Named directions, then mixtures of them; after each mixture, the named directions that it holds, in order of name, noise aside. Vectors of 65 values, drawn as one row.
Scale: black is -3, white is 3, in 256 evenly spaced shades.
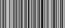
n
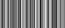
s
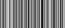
n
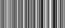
n, s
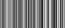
n, s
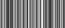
n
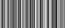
s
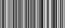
n, s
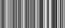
n, s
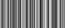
s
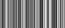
n, s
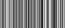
n, s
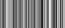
n, s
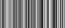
n, s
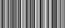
s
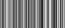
n, s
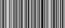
n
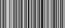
n
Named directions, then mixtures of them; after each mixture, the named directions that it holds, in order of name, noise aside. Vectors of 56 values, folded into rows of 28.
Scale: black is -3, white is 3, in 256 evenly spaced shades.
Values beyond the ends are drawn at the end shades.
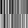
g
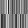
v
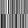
v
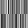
v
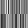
v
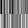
g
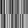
g, v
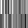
g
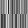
v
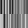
g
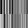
g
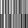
g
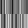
g, v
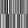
v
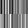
g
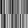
g, v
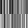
g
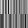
g, v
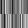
g, v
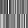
g, v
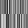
v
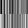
g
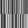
g, v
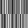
g, v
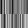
g, v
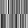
v
